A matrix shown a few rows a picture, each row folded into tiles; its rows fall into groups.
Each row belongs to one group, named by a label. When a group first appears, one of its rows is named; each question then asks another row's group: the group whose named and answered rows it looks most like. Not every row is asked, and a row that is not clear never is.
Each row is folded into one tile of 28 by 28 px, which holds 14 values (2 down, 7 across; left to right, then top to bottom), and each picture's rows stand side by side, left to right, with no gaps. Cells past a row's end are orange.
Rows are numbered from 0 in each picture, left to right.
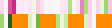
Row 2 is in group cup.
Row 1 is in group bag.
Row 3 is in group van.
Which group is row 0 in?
bag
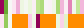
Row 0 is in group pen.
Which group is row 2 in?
van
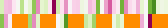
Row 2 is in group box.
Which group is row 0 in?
van
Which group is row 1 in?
cup
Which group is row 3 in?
cup
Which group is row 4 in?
pen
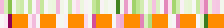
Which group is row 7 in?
box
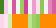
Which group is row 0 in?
van
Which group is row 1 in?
cup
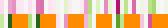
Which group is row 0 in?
bag
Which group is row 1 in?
bag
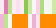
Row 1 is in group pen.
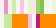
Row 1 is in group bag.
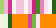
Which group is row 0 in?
box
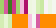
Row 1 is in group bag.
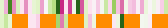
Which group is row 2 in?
van
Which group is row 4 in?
box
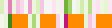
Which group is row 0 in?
box
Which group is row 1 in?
pen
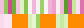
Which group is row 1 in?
cup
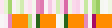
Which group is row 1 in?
bag
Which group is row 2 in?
box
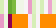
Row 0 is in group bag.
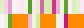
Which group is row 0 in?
box
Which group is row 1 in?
van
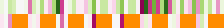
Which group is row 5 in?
pen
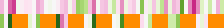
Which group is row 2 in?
van
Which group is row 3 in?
box
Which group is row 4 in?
box
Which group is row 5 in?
van
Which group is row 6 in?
cup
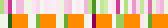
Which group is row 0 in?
box
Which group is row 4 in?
cup
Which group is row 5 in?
box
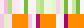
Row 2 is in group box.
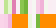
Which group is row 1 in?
bag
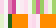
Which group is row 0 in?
bag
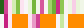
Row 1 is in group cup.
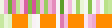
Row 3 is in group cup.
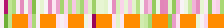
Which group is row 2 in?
pen
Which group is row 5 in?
cup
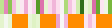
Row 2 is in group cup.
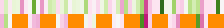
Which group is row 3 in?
van
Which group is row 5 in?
van
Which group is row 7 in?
van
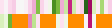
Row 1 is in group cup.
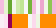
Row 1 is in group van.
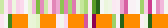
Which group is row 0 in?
box
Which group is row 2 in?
pen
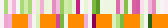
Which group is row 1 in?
van
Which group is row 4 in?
cup
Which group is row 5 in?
bag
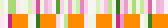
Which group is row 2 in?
van
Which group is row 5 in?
box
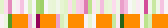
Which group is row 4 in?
bag
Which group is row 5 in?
cup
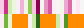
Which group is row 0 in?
cup
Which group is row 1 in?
box
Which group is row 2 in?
bag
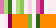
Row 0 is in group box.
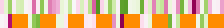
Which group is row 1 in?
cup
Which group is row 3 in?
pen
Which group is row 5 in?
van
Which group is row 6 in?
cup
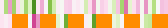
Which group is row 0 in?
pen
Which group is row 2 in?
bag
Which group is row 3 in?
box
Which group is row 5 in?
cup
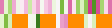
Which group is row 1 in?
box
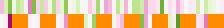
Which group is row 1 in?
pen
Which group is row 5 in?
van
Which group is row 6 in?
bag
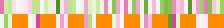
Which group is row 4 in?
van
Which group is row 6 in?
van
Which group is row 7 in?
pen
